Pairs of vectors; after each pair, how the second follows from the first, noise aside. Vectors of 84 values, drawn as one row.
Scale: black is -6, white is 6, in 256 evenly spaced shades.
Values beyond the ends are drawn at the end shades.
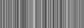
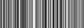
scaled up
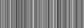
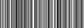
scaled up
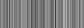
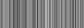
wrapped around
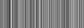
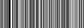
scaled up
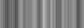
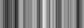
scaled up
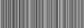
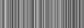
wrapped around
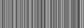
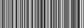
scaled up
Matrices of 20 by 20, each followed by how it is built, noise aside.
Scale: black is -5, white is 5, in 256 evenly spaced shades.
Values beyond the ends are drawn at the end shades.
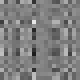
low rank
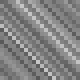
Toeplitz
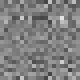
low rank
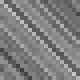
Toeplitz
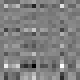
low rank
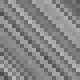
Toeplitz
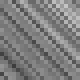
Toeplitz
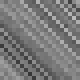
Toeplitz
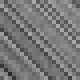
Toeplitz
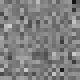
low rank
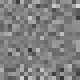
low rank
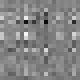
low rank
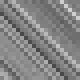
Toeplitz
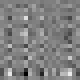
low rank
